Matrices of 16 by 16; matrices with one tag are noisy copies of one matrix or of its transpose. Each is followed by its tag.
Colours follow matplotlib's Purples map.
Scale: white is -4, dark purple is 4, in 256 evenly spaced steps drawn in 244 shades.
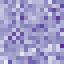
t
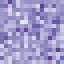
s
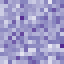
t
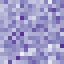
t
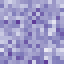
t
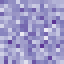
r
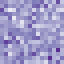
s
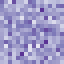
r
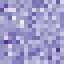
s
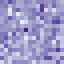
s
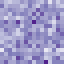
t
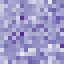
t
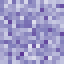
r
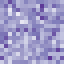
s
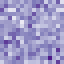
s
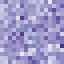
t
